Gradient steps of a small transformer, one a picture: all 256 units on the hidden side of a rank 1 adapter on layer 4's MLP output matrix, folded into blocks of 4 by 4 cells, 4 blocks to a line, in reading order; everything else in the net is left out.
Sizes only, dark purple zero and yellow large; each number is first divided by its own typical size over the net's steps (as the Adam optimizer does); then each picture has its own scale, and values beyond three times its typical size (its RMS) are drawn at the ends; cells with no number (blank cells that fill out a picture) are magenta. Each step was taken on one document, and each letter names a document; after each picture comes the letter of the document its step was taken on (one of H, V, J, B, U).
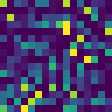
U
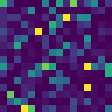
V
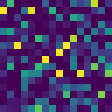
V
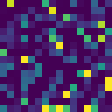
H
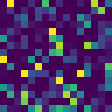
H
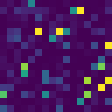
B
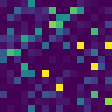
B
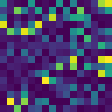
V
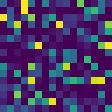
U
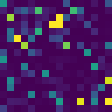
B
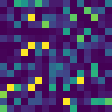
U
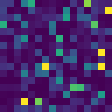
V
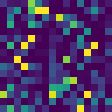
U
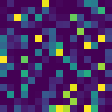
H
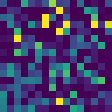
U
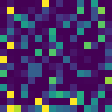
H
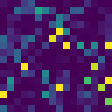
B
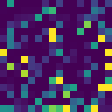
H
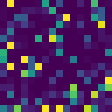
H
